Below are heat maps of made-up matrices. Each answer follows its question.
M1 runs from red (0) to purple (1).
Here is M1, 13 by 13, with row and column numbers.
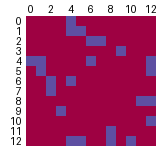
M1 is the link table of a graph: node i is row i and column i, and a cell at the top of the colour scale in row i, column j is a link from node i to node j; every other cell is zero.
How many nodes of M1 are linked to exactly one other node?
6
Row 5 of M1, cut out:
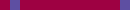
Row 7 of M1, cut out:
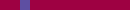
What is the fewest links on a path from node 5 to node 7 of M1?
5
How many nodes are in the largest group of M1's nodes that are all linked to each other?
2
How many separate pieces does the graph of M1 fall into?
2
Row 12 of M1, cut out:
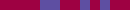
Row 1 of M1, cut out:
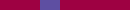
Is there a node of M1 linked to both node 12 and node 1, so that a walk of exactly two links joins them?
yes
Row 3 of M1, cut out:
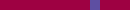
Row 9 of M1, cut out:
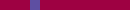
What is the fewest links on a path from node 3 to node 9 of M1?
1
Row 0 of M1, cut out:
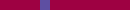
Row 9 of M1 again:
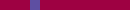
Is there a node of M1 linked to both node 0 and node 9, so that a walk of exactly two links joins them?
no
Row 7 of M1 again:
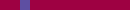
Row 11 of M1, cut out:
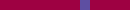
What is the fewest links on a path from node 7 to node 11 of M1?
6
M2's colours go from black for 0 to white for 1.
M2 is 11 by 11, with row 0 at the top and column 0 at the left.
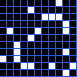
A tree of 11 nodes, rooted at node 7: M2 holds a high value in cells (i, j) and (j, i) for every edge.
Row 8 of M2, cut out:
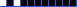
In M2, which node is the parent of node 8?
2
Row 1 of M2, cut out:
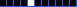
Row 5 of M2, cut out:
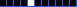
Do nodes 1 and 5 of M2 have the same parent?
yes
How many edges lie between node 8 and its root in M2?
2
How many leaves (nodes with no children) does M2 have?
6
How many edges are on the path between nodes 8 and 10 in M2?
4
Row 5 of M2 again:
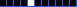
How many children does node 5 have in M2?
0
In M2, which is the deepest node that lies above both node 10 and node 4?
9
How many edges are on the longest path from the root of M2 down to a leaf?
3
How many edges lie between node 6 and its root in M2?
2
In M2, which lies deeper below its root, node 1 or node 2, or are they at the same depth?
node 1
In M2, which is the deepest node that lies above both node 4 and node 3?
9
